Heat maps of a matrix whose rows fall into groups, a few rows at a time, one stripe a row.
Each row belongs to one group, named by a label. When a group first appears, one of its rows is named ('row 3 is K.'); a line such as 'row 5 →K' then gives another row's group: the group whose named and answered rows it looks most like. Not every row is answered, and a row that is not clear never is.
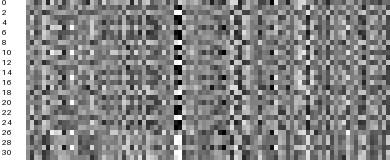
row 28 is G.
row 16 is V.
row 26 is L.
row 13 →V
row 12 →G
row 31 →G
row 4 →V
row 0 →L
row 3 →V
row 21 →V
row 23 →G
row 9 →V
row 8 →G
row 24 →V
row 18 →G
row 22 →V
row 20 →L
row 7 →V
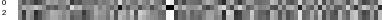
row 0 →G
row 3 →G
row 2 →G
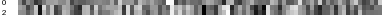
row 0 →G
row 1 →L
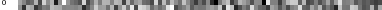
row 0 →L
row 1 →G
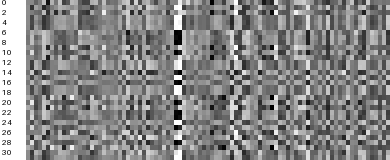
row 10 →V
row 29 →L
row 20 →V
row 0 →L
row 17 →G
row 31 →G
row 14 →V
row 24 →G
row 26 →L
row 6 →V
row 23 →V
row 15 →G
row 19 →L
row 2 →L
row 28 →V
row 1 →G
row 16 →V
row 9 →L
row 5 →G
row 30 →G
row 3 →G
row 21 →L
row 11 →L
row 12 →G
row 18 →G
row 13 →G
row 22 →V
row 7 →V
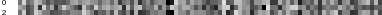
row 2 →V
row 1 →L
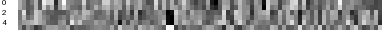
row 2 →V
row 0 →L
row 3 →V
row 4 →V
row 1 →L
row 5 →G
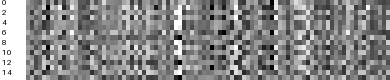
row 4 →G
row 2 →G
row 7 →V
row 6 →L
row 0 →L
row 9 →L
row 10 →G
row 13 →L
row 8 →G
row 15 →V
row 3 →L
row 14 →G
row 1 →L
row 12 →V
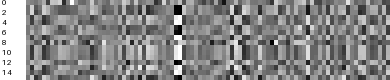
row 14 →G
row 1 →V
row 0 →L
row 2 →V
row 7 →G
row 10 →G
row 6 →V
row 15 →V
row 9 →G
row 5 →V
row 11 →G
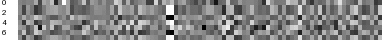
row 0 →L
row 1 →G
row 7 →G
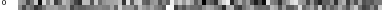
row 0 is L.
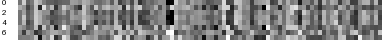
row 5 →L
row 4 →V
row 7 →L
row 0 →V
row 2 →V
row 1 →L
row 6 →G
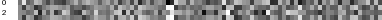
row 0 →V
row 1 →G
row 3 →G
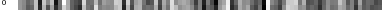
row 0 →L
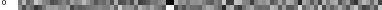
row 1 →G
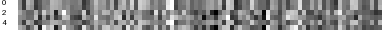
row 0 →G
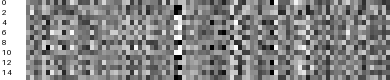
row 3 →G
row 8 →V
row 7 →G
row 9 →L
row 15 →V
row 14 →L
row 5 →G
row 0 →L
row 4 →L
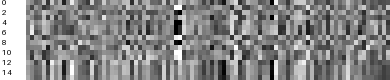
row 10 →G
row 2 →V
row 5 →V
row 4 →V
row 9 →L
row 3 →L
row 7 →G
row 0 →L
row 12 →L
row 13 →L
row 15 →L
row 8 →V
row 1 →G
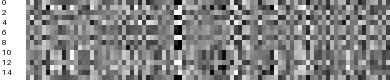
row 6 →V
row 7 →G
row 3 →V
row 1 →L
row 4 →G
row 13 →L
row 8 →V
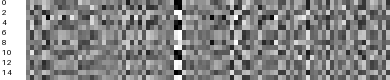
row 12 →G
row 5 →V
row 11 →V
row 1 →V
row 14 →V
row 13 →G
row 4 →V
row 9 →G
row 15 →G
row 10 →V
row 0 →V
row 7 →G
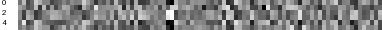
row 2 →G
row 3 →G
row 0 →V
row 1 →L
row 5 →V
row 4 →V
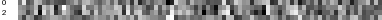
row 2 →L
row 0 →V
